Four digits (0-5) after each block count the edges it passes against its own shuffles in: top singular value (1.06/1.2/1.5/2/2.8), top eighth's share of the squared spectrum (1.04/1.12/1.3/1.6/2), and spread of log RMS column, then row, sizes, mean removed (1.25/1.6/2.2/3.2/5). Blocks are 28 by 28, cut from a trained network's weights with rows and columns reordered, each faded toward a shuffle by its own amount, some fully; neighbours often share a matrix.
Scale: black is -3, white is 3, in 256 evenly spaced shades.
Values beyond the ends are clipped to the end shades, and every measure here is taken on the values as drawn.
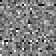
2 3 0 1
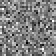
0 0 0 0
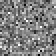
0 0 0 0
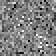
0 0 0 0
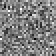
1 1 0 0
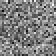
0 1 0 0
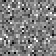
2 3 0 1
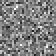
1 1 0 0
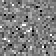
0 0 0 0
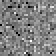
2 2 0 1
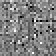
2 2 1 1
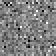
1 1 0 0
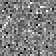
0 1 0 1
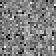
1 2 0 1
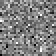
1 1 0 0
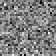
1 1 0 0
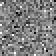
0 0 0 0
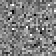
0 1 1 0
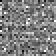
1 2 1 0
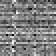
3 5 1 2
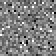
0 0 0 0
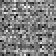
2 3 1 0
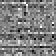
3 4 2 1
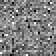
1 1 1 0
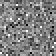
0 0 0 0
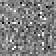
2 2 0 1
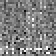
2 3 0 2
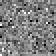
0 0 0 1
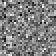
2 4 1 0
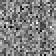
1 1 0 0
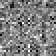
3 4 0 2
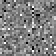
2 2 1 0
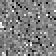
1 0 0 0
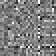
3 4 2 1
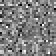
2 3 1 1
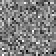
2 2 0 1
